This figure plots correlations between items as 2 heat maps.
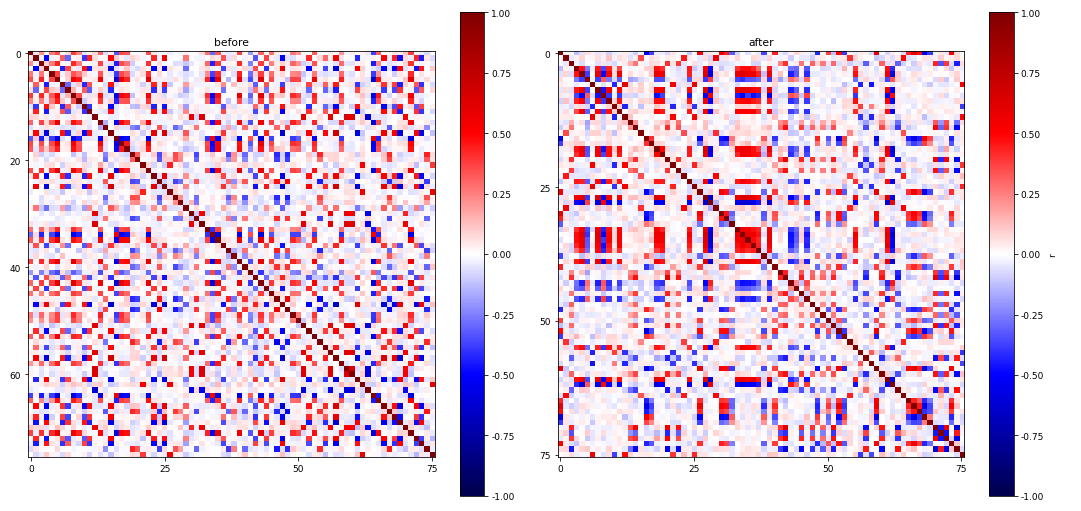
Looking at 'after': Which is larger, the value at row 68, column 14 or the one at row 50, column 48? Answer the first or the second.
the first
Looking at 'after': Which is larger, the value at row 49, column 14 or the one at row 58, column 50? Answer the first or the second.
the first
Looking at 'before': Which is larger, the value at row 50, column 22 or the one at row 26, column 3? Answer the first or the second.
the first
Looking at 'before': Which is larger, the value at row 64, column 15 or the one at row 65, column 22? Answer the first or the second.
the second
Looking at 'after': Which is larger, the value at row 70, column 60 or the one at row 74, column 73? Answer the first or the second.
the first
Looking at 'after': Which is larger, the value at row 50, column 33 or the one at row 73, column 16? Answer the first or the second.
the first
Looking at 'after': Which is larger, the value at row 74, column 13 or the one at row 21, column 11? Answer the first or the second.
the second
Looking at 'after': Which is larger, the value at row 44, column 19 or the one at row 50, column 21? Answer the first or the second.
the second
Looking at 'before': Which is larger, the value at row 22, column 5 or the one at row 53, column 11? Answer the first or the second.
the first
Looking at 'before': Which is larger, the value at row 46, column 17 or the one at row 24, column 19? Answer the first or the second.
the first
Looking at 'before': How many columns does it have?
76
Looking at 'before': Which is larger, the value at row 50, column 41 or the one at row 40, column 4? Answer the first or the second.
the second
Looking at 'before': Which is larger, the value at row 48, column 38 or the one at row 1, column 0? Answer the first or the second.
the second
